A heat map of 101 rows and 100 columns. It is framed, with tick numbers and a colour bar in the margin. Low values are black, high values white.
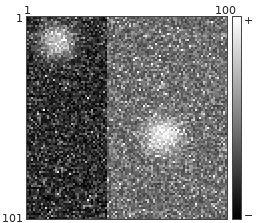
Two bumps rise from the field. The right part is higher, past a seam about 40% of the way across. The ninth with the highest average is the middle right.
